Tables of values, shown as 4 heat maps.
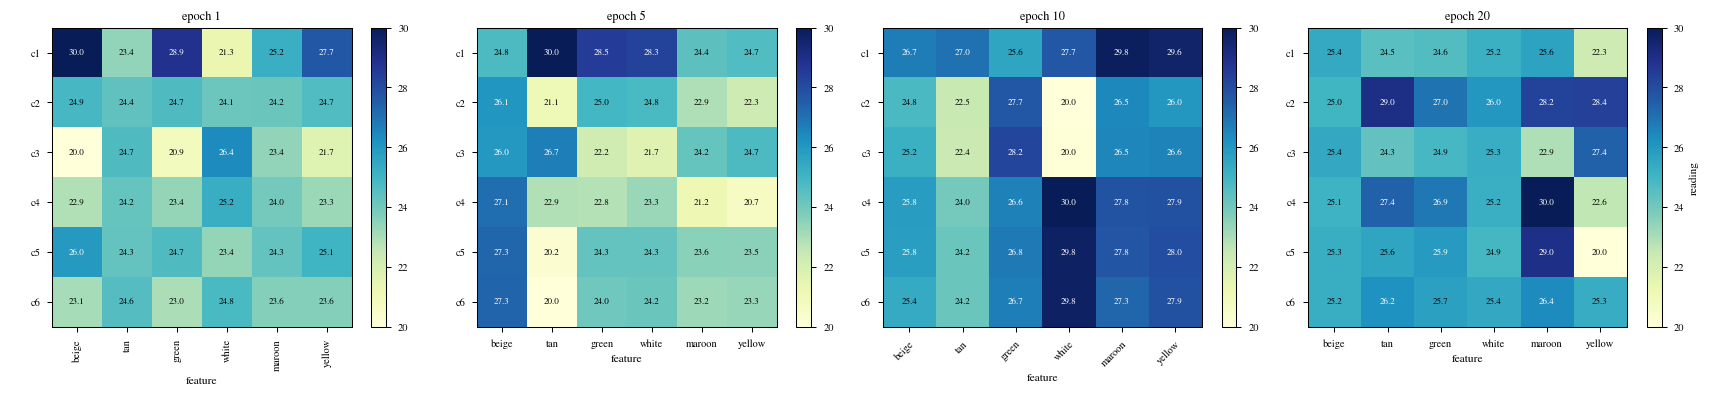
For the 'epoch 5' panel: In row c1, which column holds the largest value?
tan
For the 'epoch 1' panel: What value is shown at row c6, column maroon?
23.6
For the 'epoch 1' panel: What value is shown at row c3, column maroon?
23.4
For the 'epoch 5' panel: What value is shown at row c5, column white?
24.3
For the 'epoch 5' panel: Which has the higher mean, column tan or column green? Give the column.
green
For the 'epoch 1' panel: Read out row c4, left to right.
22.9 24.2 23.4 25.2 24.0 23.3
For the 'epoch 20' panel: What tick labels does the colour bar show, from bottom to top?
20, 22, 24, 26, 28, 30
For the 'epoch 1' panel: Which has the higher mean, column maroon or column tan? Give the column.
tan
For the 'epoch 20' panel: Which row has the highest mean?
c2
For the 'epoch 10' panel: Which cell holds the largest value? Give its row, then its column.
c4, white
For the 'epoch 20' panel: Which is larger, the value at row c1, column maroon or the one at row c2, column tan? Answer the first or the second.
the second
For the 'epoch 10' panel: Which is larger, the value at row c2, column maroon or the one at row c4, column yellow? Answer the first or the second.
the second
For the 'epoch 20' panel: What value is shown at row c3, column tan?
24.3
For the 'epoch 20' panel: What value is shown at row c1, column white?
25.2
